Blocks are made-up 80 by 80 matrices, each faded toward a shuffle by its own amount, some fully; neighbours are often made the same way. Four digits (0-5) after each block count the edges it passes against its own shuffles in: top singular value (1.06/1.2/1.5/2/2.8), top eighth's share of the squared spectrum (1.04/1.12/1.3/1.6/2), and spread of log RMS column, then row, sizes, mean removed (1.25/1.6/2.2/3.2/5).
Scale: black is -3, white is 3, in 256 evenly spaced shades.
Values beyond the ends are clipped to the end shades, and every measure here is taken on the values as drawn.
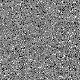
3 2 1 0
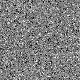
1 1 0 0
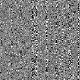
3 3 3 0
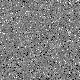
1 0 0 0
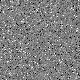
0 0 0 0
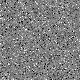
1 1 0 0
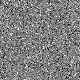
1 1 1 0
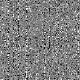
3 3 3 0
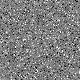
0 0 0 0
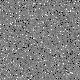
0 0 0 0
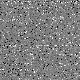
1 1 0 2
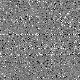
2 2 1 2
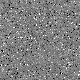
0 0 0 1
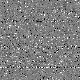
2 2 0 2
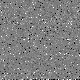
2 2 0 1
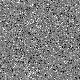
2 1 0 0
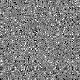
4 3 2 1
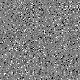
4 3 1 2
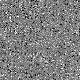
3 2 0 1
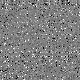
3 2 0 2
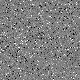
2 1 0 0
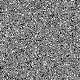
2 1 0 0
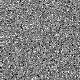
2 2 0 0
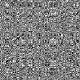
4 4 3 3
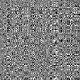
4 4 3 3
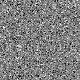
3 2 1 1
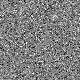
1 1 0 0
